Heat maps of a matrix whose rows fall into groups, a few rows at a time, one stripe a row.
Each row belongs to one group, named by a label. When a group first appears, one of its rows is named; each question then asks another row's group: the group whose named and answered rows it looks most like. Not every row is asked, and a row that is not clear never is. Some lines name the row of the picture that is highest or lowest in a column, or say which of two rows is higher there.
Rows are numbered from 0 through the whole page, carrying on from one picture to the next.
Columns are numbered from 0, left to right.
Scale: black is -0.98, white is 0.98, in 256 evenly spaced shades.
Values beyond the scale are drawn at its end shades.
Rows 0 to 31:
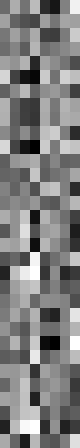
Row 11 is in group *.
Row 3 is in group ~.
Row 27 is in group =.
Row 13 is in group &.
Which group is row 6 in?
=
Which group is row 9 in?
&
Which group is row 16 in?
=
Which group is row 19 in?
*
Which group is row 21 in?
=
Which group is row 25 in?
~
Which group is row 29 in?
*
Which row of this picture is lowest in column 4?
24
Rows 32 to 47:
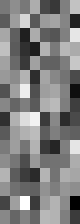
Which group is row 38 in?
=
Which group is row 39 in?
&
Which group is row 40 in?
*
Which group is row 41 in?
*
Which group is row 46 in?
=
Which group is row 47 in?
&
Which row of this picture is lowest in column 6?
40
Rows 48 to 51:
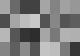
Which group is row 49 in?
*
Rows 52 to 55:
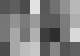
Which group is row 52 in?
~
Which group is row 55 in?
*
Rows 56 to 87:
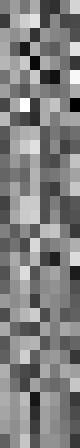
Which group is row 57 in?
*
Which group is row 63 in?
=
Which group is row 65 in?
*
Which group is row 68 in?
~
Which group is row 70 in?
*
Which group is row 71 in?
*
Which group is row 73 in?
~
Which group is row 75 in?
=
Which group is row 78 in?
*
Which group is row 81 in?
=
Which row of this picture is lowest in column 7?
63
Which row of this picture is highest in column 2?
63
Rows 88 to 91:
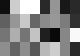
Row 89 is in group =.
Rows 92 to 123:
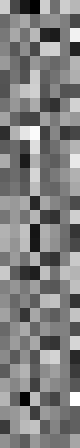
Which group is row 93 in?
=
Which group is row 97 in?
~
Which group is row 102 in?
~
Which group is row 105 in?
~
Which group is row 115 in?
=
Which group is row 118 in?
=
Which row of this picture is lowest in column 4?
94
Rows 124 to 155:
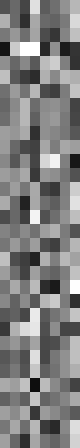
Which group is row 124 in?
~
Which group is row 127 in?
*
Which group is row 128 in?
&
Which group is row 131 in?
=
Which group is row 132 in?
=
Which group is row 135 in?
&
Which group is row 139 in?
~
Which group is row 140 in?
&
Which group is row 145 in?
&
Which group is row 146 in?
~
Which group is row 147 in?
*
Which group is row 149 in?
~
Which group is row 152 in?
~
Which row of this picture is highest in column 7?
144
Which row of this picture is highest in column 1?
127
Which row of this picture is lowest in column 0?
127
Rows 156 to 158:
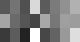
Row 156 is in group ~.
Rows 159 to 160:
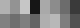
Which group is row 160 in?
&
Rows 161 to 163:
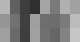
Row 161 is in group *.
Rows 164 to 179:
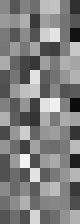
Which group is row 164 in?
&
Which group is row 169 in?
~
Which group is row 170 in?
*
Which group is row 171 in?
&
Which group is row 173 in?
=
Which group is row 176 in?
~
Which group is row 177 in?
&
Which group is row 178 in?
=
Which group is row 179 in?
~
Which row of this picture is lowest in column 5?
167
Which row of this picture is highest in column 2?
175
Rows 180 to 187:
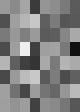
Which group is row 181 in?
*
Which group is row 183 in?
=
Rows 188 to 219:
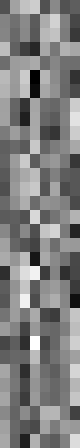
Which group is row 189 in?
&
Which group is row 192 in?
*
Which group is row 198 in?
~
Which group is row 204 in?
&
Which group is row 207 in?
*
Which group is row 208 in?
=
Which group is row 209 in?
=
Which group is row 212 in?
~
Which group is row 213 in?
~
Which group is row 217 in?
&
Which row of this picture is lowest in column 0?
207
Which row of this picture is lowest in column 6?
207
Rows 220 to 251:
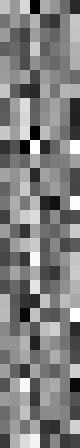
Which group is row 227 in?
=
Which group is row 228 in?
=
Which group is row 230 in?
~
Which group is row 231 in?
~
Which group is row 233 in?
=
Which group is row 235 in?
*
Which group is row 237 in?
*
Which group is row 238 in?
~
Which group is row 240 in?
~
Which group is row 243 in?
&
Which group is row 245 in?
=
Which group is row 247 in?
=
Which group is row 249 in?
=
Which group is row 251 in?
*
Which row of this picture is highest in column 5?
243
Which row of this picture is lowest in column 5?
234
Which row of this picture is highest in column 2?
247
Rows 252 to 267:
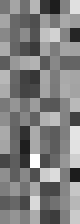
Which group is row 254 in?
&
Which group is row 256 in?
*
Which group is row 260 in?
&
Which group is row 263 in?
~
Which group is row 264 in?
&
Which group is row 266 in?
~
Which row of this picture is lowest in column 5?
252
